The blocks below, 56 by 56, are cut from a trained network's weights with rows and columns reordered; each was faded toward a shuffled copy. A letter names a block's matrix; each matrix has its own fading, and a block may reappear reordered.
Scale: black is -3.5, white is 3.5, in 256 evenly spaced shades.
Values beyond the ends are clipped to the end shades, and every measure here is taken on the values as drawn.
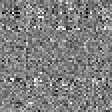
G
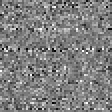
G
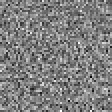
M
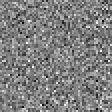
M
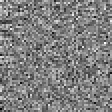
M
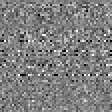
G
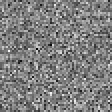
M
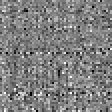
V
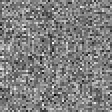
M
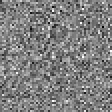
M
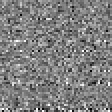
G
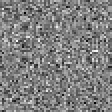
M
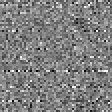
G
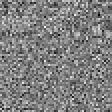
M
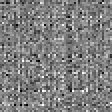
V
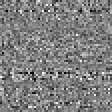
G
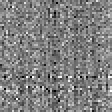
V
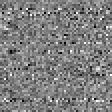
G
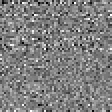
G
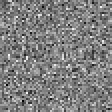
M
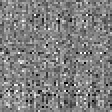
V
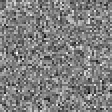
M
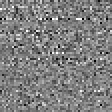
G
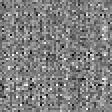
V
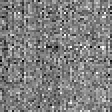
V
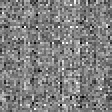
V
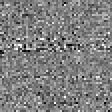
G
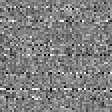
G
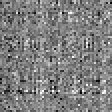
V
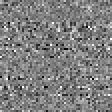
G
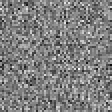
M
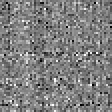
V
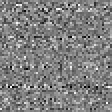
G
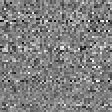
G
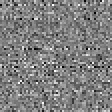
G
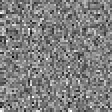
M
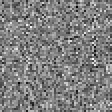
M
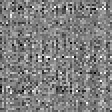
V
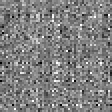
V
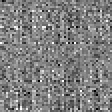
V
